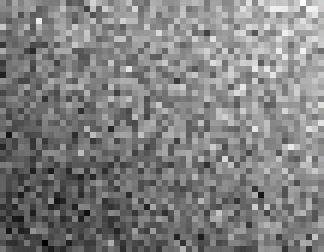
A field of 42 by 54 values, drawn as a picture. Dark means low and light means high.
The bottom left is the ninth with the lowest average. No single row or column stands out from its neighbours. On average the colour sits 50% of the way up the scale. Values rise toward the top right. The top right is the ninth with the highest average. No regular stripes run through it. The halves do not mirror each other.
